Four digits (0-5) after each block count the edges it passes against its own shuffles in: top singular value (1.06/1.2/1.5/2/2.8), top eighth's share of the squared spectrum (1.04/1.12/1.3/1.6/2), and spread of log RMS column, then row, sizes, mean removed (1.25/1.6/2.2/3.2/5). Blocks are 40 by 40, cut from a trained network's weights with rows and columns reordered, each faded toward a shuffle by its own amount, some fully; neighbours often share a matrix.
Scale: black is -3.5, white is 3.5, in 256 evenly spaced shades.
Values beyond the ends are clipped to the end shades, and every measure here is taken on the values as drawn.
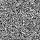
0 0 0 0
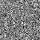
2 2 1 0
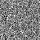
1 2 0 0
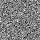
0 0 0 0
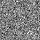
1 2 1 0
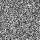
0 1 0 0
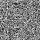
2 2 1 0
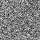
1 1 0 0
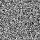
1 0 0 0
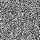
0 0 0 0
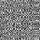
4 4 2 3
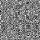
3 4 1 1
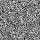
0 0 0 0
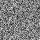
1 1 0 0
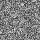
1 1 0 0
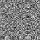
4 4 2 1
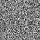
3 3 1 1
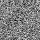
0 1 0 0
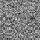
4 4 1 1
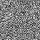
3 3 1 1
